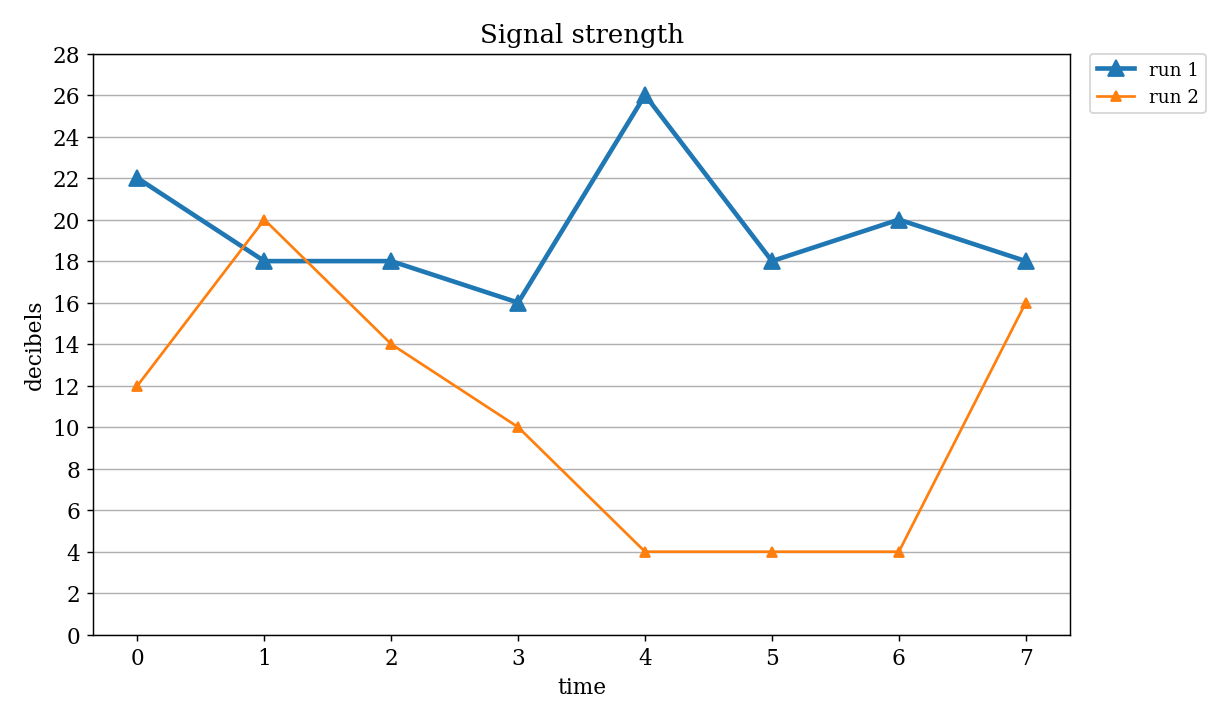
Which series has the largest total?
run 1
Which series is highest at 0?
run 1
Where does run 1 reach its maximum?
4
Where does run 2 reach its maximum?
1
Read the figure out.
Title: Signal strength
x-axis: time, ticks 0 1 2 3 4 5 6 7
y-axis: decibels, ticks 0 2 4 6 8 10 12 14 16 18 20 22 24 26 28
Legend: run 1, run 2
Values:
run 1: 22 18 18 16 26 18 20 18
run 2: 12 20 14 10 4 4 4 16
